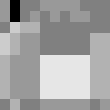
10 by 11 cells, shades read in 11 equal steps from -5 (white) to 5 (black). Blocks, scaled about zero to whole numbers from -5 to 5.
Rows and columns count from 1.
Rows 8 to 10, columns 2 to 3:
-1 -1 / -1 -1 / -2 0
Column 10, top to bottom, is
0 0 0 -2 -2 -2 -2 -2 -2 0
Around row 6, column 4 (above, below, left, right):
-1 -1 -1 -4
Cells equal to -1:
32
